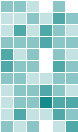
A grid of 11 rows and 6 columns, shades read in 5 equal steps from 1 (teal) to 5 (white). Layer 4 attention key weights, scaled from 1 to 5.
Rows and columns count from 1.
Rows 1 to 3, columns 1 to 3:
3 3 4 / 4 4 3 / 4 2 4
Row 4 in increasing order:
2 3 3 3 3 3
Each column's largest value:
4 4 4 5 4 5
